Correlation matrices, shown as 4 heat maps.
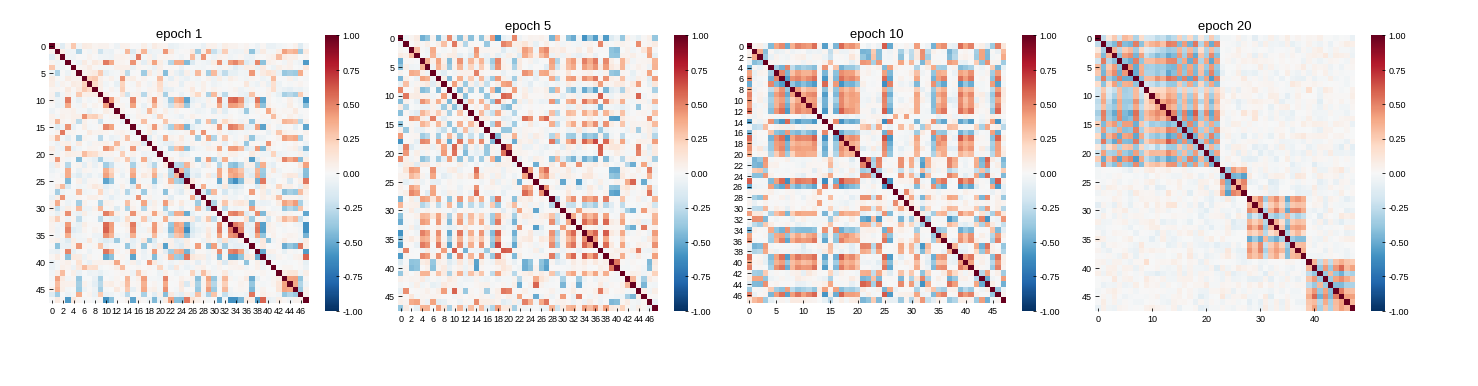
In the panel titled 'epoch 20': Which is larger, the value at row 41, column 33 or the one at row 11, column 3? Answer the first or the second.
the first
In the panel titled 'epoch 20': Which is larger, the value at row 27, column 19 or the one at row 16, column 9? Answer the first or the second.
the second
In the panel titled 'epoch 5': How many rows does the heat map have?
48
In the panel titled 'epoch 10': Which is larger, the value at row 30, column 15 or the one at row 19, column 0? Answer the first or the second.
the second
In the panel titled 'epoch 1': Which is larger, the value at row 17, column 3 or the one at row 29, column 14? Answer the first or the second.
the second
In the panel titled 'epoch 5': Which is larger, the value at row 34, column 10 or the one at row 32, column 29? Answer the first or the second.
the first
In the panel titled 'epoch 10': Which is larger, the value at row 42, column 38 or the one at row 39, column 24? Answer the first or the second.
the first
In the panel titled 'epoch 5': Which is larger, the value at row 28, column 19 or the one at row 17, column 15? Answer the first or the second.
the first
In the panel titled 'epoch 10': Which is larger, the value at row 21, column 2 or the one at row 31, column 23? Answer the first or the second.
the second
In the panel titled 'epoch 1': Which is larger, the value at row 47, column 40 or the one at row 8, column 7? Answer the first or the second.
the second
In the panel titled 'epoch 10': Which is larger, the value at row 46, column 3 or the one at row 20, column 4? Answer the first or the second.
the first
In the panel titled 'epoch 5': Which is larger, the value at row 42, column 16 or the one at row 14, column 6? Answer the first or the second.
the second
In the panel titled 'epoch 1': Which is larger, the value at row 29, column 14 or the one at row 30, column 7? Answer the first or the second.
the first
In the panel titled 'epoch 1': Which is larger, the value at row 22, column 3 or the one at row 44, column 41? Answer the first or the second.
the second
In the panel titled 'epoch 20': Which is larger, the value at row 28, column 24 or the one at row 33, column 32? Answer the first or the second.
the second
